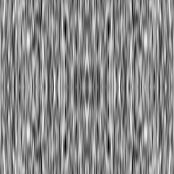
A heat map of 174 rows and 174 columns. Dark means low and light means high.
Grain: streaks running down. Histogram: bell-shaped. Mirror symmetry: left to right and top to bottom. Slope: none.
